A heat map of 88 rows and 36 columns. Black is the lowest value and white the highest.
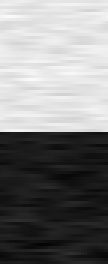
The table splits into 2 rows of 1 panel. Panel 1,1: very high, streaked across, faint in contrast. Panel 2,1: very low, streaked across, faint in contrast.
